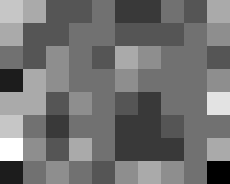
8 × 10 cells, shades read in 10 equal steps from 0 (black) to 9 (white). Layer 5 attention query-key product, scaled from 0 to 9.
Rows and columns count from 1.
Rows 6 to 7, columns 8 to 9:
3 4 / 2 4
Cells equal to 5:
11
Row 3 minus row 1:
-3 -3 2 1 -1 4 3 0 1 -3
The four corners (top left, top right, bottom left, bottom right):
7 6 1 0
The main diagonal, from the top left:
7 3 5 4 4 2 2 5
